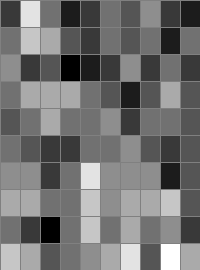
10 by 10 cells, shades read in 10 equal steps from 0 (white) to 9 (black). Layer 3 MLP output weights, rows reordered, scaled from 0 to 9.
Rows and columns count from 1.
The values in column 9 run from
0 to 8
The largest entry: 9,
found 2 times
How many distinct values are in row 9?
6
